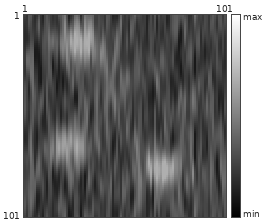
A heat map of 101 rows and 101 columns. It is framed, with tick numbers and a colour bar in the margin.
Histogram: skewed, a long tail of high values. Average level on the scale: 30%. Bumps: three. Slope: none. Mirror symmetry: none.
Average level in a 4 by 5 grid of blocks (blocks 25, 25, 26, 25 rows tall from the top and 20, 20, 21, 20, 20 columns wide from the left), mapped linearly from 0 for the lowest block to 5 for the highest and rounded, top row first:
15100 | 01200 | 23121 | 00131
